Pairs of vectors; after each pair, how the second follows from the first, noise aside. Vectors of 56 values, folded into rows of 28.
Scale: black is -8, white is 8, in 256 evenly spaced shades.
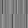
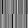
scaled up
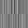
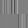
partly zeroed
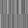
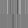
partly zeroed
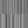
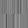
partly zeroed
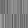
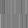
partly zeroed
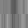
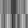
scaled up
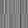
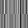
scaled up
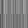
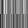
scaled up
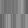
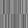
shuffled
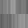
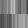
scaled up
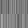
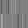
partly zeroed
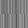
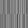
shuffled
